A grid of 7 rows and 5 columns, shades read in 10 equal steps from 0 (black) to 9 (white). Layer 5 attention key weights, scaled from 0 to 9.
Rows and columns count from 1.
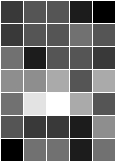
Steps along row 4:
same up down up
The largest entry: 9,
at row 5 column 3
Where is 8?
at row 5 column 2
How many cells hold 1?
4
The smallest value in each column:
0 1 2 1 0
